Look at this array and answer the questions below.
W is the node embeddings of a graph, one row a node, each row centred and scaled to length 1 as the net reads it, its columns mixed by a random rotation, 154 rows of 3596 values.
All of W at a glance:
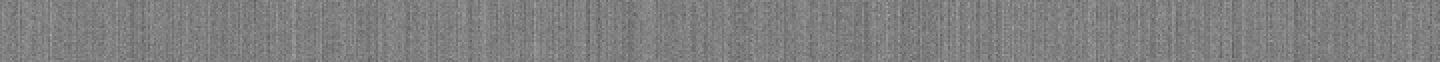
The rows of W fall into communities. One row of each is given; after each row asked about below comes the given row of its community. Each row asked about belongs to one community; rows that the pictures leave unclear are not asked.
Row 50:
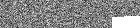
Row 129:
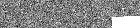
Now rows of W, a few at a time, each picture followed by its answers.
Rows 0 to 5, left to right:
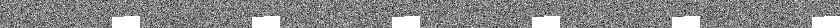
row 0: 50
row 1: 50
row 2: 50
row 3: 129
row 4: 129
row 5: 129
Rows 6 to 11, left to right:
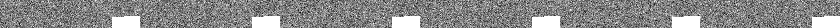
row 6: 129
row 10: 129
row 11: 129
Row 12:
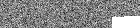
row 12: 50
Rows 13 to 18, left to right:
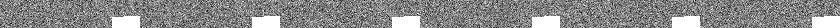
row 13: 129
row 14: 129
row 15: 129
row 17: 50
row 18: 50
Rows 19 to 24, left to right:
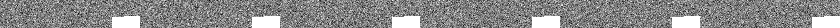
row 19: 50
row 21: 129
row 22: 129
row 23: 50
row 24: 50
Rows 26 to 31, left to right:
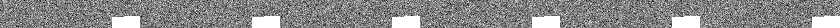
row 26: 129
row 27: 50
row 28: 50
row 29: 50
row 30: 129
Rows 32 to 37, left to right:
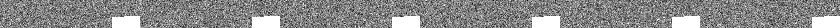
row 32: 50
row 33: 129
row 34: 50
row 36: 50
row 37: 50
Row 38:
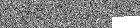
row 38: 50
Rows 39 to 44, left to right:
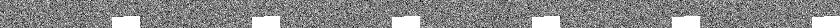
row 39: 50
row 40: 50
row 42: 50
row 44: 50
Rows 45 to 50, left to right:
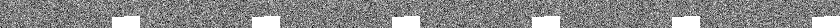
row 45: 129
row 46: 50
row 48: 129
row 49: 129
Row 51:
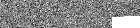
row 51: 50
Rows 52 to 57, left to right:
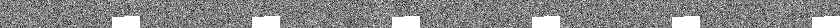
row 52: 129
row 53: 50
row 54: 129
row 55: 50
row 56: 50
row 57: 50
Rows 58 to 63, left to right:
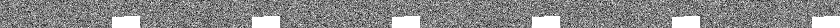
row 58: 50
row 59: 129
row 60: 50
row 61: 129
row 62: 129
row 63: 50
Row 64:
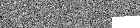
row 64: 50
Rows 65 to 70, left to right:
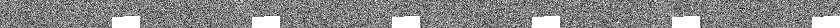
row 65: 50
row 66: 129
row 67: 50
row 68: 129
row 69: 129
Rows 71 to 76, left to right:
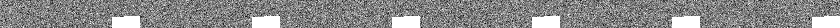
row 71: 50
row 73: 50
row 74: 129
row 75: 50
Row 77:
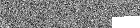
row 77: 50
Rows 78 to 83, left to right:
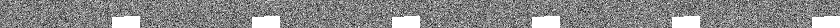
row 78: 50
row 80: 50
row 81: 50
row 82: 50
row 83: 129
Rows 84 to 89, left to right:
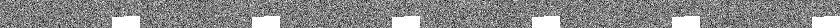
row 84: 129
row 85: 50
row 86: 129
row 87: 129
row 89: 50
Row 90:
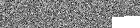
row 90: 50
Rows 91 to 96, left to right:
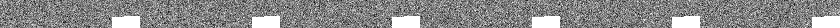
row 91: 129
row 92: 50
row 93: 129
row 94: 50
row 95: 50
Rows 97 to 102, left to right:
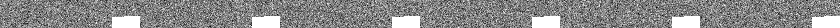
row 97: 50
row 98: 129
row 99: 129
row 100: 129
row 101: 50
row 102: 50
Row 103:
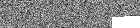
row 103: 50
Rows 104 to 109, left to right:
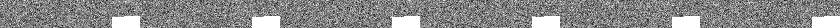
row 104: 50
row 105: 129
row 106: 129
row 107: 50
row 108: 50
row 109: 129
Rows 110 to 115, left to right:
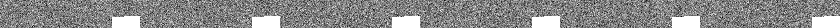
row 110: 129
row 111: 129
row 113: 129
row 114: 129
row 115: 50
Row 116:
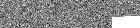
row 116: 50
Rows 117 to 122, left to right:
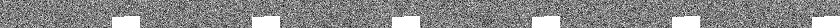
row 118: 129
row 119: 129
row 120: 129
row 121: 50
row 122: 129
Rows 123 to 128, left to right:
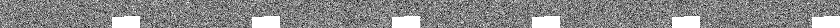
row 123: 129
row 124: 50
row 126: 50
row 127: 129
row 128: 50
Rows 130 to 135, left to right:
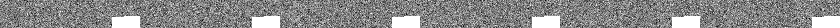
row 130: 129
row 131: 129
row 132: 50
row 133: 129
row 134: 129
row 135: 129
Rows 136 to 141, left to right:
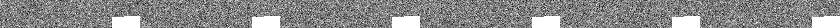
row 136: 50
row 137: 50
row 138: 50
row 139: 50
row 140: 129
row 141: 129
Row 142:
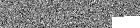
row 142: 50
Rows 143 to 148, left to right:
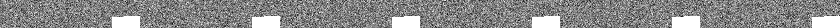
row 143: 129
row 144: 50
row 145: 50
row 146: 50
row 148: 50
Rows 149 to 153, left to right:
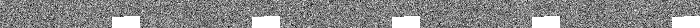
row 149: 50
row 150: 129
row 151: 50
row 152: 129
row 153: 50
